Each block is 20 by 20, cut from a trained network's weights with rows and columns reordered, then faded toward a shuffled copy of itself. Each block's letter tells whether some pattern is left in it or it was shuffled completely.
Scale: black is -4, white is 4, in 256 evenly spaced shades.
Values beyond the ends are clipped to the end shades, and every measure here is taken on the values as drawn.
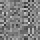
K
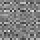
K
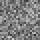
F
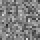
F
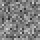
F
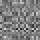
K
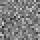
F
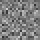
K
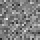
F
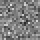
F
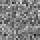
F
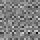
K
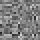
K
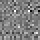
K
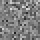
F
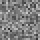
F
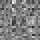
K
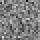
F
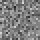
F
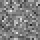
F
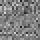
K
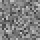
F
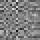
K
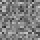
K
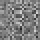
K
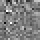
K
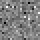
F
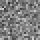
F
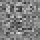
K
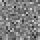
F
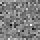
F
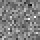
F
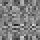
K
